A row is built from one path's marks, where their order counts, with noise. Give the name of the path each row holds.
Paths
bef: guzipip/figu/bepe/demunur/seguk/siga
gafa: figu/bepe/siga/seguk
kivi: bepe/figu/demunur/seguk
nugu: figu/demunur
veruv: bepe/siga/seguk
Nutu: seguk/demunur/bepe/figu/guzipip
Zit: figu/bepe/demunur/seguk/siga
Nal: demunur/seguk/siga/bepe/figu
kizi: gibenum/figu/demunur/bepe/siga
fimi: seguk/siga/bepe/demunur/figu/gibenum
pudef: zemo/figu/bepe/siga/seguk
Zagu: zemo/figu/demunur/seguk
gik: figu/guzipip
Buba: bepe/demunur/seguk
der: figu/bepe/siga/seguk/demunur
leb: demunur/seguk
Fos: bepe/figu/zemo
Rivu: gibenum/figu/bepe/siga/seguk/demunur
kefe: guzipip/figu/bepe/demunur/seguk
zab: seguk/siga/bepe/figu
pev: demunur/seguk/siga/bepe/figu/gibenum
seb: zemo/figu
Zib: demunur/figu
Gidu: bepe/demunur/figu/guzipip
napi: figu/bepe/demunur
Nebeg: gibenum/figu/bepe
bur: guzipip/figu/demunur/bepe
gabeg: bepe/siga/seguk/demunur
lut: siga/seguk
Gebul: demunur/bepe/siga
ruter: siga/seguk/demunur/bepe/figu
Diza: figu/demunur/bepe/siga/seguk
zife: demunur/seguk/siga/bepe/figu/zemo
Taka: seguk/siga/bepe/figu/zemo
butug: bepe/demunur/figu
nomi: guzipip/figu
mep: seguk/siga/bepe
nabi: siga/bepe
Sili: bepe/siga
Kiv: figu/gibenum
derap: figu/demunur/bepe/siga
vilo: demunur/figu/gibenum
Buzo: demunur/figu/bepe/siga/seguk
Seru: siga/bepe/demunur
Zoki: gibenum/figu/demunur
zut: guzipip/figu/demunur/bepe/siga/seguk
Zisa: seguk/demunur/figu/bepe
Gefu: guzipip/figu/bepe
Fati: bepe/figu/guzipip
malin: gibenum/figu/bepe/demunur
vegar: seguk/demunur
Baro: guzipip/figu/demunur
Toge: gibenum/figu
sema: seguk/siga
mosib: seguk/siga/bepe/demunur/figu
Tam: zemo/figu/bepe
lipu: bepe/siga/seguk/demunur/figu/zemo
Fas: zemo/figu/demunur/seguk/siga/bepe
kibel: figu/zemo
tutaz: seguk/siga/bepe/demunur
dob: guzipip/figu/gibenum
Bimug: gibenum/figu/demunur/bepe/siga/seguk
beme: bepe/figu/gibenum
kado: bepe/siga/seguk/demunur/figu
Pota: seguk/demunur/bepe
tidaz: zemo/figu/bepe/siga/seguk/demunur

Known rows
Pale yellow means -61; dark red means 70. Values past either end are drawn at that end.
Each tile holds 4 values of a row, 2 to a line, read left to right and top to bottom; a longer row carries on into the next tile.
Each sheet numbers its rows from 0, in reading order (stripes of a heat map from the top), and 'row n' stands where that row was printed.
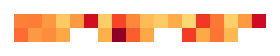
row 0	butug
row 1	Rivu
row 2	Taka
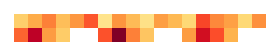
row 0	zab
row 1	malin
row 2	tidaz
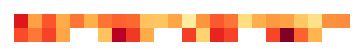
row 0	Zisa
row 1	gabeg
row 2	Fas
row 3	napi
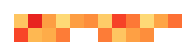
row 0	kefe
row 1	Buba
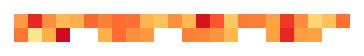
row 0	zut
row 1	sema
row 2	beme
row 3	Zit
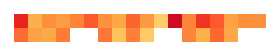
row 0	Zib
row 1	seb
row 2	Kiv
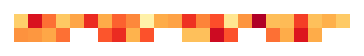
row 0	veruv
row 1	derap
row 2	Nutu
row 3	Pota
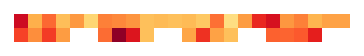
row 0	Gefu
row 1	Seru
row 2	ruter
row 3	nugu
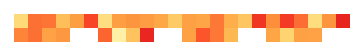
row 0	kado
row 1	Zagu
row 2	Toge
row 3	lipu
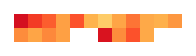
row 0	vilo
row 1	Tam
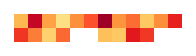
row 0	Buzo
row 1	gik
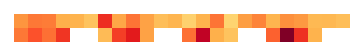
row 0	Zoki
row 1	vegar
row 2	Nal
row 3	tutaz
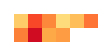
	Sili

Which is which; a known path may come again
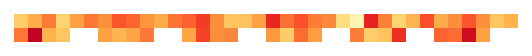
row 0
Nal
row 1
lut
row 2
bef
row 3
dob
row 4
Bimug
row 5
mep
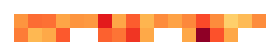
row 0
leb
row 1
Zisa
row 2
der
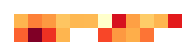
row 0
tutaz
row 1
pudef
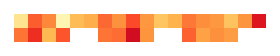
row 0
kizi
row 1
nabi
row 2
butug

